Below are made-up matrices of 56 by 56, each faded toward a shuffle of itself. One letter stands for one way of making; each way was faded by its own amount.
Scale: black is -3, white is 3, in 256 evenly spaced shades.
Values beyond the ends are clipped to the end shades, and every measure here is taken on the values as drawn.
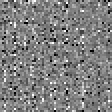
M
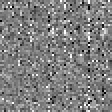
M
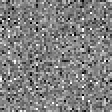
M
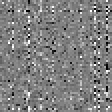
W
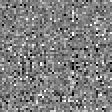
M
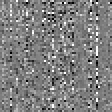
W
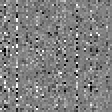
W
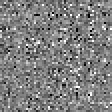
M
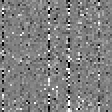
W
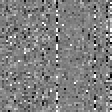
W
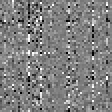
W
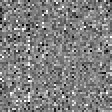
M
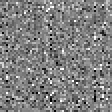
M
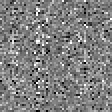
M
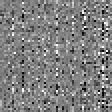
W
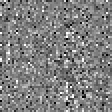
M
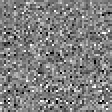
M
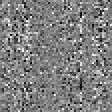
M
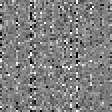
W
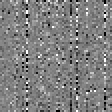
W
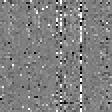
W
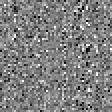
M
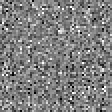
M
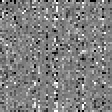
W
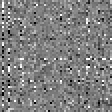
W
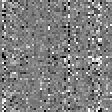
W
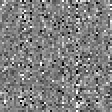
M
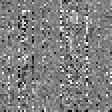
W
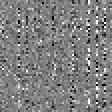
W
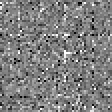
M
